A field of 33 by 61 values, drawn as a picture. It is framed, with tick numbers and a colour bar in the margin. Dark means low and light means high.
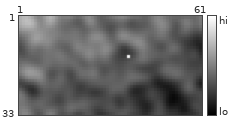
Ninth with the highest average: top left. Slope: up to the top left. Ninth with the lowest average: bottom right. Lone odd cells: 1, higher than its neighbours.
